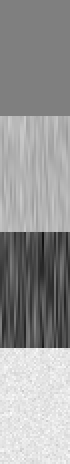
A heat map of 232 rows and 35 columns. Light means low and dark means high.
It is made of 4 by 1 panels. Panel 1,1: middling, flat. Panel 2,1: low, streaked downward, faint in contrast. Panel 3,1: high, streaked downward. Panel 4,1: very low, fine-grained, faint in contrast.
